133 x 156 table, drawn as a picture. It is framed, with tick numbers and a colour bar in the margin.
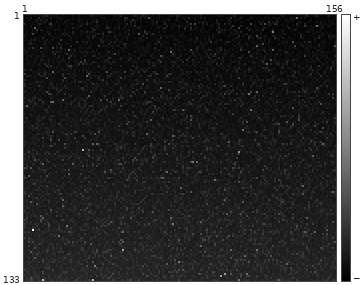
Grain: fine. Slope: up to the bottom. Histogram: skewed, a long tail of high values. Average level on the scale: 10%. Odd rows or columns: none. Stripes: none.
